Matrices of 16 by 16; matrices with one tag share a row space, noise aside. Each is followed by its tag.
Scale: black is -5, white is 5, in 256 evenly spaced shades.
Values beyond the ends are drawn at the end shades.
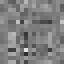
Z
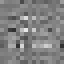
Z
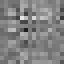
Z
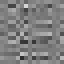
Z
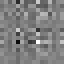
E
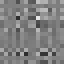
E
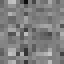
Z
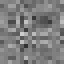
Z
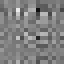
E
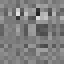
E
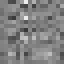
Z
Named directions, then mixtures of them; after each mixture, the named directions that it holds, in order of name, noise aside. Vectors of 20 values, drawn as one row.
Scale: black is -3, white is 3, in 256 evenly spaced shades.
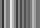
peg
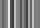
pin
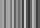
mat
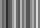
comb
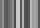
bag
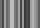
bag, peg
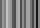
comb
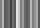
bag, peg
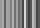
mat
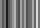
comb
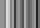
comb, mat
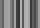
bag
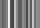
pin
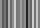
comb, pin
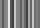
pin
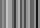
comb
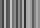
mat, peg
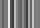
pin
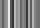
pin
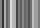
comb, peg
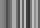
comb, mat
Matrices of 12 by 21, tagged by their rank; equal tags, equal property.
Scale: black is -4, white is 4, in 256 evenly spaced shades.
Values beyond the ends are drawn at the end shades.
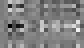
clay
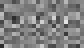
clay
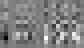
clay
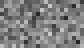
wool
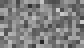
wool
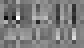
clay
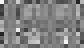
clay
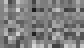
clay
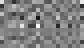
clay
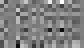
clay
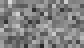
wool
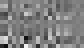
clay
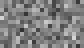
wool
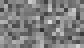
wool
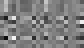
clay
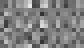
clay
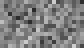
wool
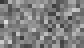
wool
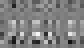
clay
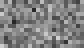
wool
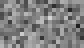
wool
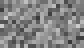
wool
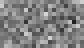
wool
